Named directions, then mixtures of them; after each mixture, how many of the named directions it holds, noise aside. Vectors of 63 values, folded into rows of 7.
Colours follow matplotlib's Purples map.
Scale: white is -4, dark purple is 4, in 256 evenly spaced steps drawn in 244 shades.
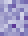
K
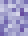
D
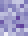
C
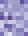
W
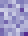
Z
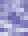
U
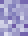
three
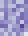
three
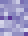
two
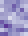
one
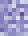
one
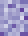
two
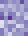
three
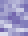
one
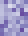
one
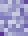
three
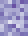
two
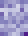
one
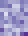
two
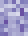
one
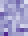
three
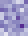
two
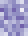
two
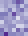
one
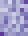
two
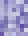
two
